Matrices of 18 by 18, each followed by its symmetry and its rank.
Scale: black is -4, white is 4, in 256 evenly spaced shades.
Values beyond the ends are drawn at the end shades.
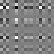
neither, rank one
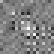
symmetric, rank three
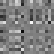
antisymmetric, rank two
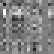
neither, rank three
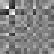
symmetric, rank three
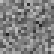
neither, full rank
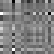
antisymmetric, rank two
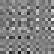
antisymmetric, rank two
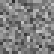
neither, full rank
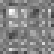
symmetric, rank three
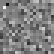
antisymmetric, full rank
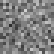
antisymmetric, full rank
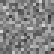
neither, full rank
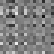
antisymmetric, rank two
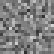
antisymmetric, full rank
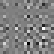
antisymmetric, rank two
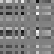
neither, rank one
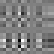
neither, rank one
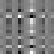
neither, rank one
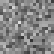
neither, full rank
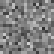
antisymmetric, full rank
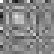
symmetric, rank three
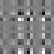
neither, rank one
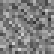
antisymmetric, full rank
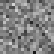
neither, full rank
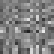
neither, rank three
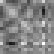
symmetric, rank three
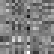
neither, rank three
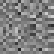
neither, rank three
